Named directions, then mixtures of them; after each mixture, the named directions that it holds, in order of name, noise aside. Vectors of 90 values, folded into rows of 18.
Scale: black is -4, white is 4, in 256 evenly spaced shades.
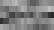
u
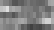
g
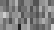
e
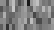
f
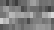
u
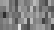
e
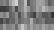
f, g, u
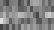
e, f, u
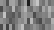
f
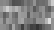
g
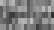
f, g, u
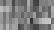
e, f, g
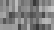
e, g, u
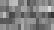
e, f, u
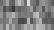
f, g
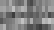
f, g, u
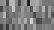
f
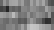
g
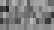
f, g, u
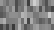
e, f, u
